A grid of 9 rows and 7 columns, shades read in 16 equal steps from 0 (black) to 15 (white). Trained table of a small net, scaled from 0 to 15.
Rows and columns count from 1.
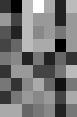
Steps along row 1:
down up up down down up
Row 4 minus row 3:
-1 4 0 2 1 -7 0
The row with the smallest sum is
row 5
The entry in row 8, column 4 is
8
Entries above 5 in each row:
4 5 5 5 4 4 5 5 6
